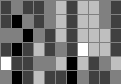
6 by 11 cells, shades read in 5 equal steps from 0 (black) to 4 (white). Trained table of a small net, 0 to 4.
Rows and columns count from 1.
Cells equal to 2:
16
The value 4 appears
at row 4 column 8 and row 5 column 1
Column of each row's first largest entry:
6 6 6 8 1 4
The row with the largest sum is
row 5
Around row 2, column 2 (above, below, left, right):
2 2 1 2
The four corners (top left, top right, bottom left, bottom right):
1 1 2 2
